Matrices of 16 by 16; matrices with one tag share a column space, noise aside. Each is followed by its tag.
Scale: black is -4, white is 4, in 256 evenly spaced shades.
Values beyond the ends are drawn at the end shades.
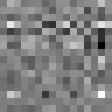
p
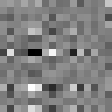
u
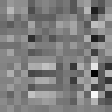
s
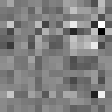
p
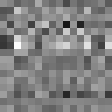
p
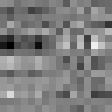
p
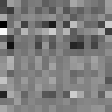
p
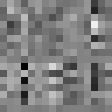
s
